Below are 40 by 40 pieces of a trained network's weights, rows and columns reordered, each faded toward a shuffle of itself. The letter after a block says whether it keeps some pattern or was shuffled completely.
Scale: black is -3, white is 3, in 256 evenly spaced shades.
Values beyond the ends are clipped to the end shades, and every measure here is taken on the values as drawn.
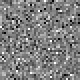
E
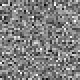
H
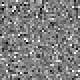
E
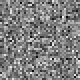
H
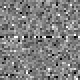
H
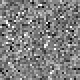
E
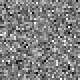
E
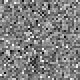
E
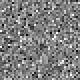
E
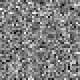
H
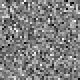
E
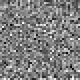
H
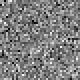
E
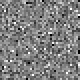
E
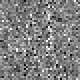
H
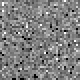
E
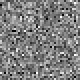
H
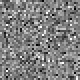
E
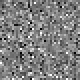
H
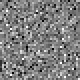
E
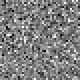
E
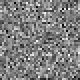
H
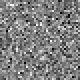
E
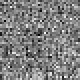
H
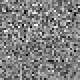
H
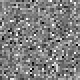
E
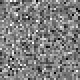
E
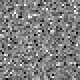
E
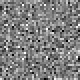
H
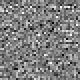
H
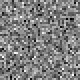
E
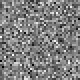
E
